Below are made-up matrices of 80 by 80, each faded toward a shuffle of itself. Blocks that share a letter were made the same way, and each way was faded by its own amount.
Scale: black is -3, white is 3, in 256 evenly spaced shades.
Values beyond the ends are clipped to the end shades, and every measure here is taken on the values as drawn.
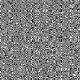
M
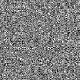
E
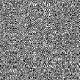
E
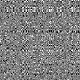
M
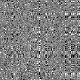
M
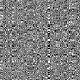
M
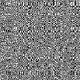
M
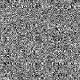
E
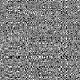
M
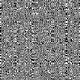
M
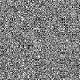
E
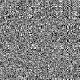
E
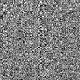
E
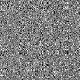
E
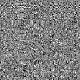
E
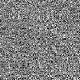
E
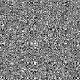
E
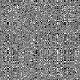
M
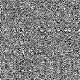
E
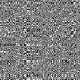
M
